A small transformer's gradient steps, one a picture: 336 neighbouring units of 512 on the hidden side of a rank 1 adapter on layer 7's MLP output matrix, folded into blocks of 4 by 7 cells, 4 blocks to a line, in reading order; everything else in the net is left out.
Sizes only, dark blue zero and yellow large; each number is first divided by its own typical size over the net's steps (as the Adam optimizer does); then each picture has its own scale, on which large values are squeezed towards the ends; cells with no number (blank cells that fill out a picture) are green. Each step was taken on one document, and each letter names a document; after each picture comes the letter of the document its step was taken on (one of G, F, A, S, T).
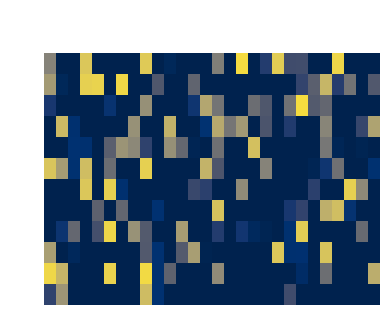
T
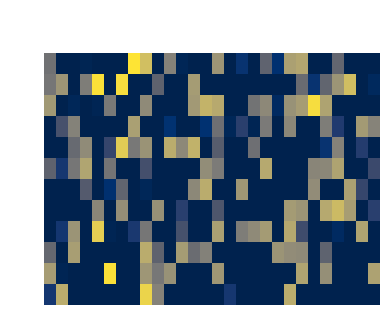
T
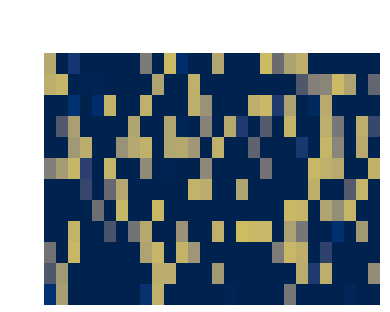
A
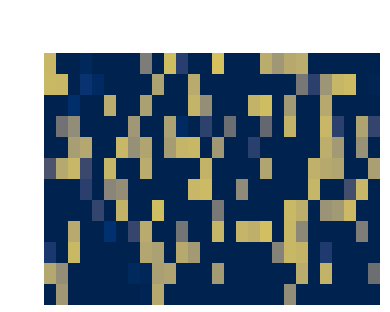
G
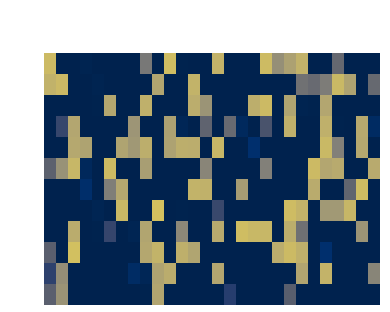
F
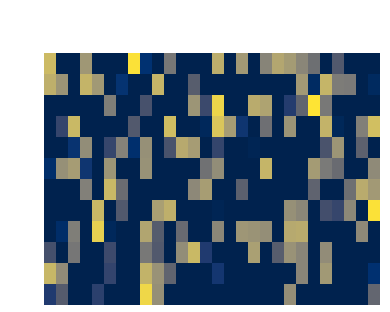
T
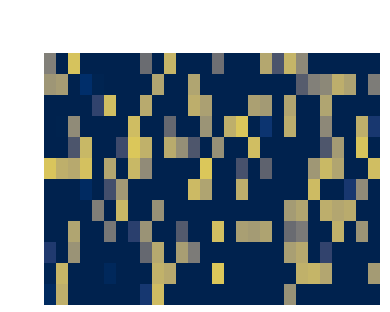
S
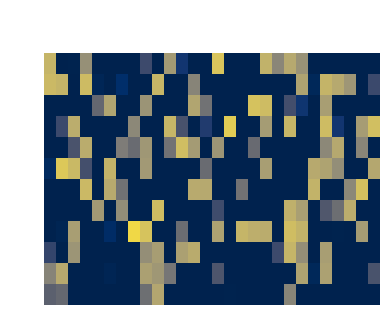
G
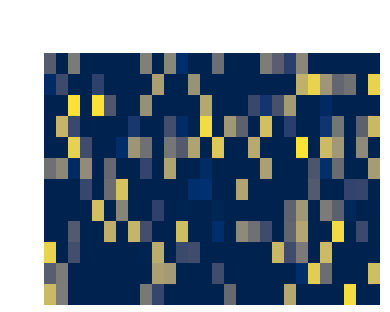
A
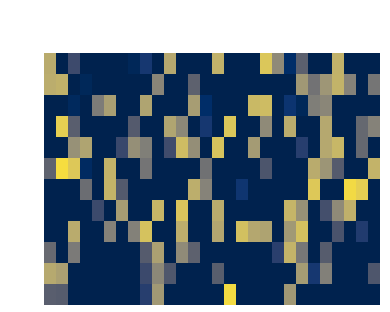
F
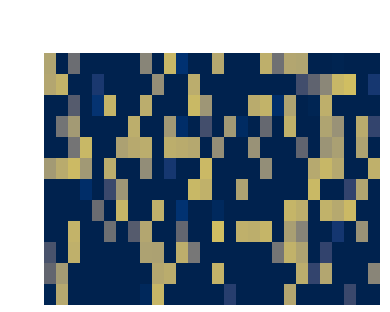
A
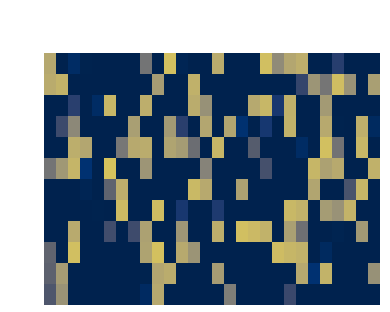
F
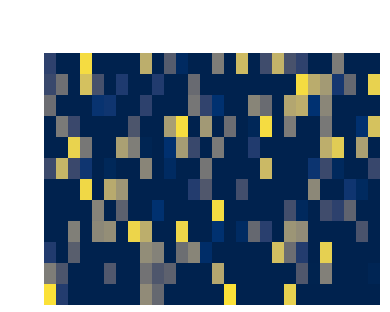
G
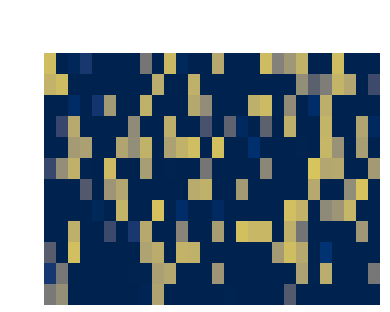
F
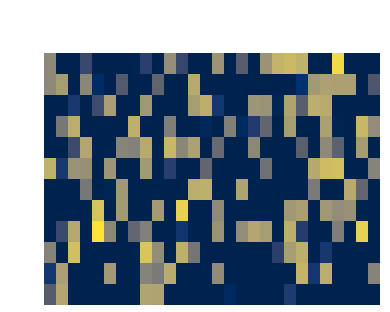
T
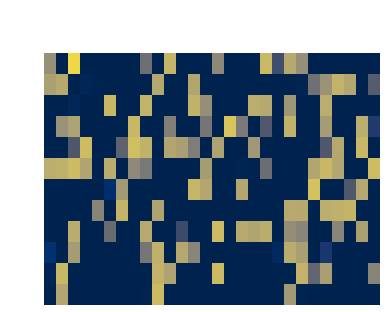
S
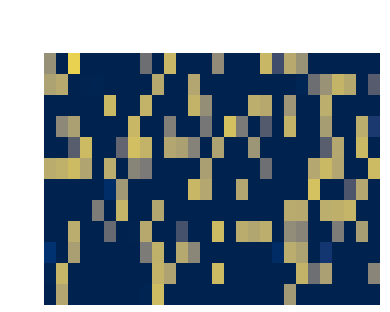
S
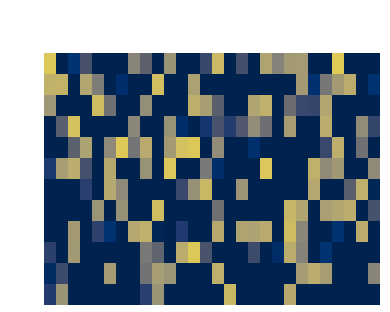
T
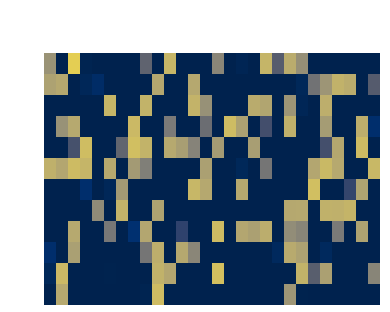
S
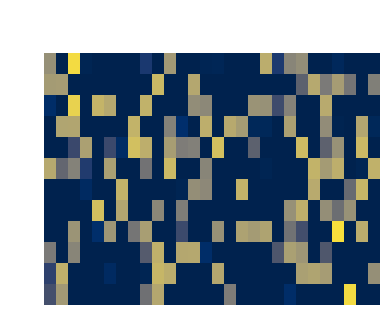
A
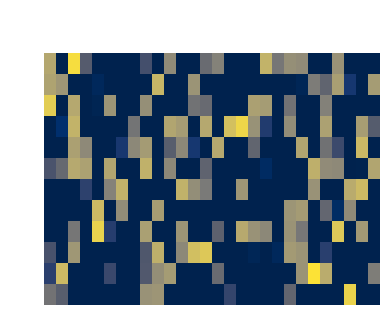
A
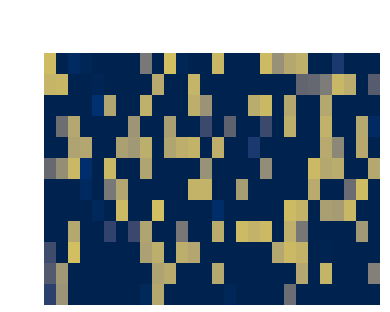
F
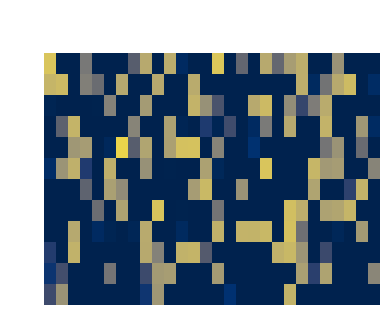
T
